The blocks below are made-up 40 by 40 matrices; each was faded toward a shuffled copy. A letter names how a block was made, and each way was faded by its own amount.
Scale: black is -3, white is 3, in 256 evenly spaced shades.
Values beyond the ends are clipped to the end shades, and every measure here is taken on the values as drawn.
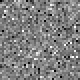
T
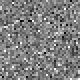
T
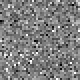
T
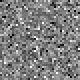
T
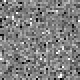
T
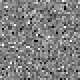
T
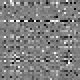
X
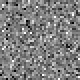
T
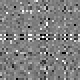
X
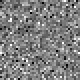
T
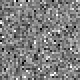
T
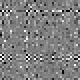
X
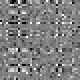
X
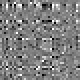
X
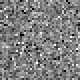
T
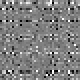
X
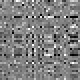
X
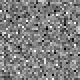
T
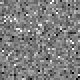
T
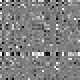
X
